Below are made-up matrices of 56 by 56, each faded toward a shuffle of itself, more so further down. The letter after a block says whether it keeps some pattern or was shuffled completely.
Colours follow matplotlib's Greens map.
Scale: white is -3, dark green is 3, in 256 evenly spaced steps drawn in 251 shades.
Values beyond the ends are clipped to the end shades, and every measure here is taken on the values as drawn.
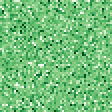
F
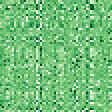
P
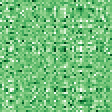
P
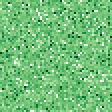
F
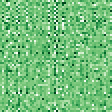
P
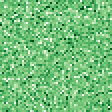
F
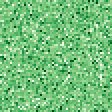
F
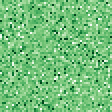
F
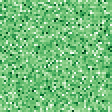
F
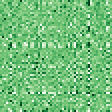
P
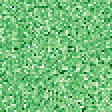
F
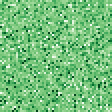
F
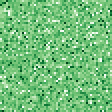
F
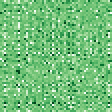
P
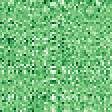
P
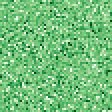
F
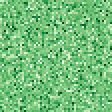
F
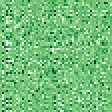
P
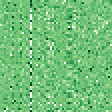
P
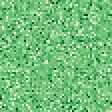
F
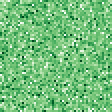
F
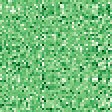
P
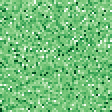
F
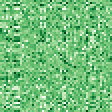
P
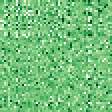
P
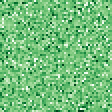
F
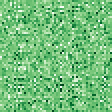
P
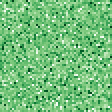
F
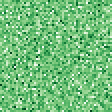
F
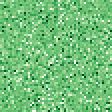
F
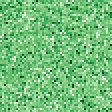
F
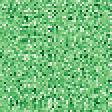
P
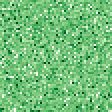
F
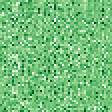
P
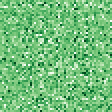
P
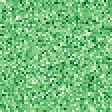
F
